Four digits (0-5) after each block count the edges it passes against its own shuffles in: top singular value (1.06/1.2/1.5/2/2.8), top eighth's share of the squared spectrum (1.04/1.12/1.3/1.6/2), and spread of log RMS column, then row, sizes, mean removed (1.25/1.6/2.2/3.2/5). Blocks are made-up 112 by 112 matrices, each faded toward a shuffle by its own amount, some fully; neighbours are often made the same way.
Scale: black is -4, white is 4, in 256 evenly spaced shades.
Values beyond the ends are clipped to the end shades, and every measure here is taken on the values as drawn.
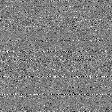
2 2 0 4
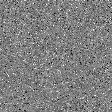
0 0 0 1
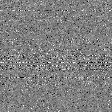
2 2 0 3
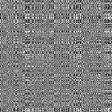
5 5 4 4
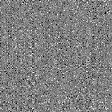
4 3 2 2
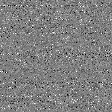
1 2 0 3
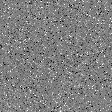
0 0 0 0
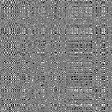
5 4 4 4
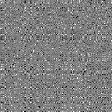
5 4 3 3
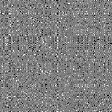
5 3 3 2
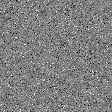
1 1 0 0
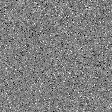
2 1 0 0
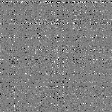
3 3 3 3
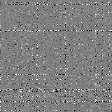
3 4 3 3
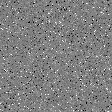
0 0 0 0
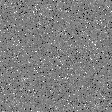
0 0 0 0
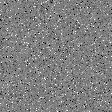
1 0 0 0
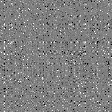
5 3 2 2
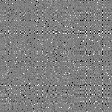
5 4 3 3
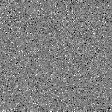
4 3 1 1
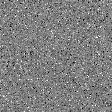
3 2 0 0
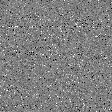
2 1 0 1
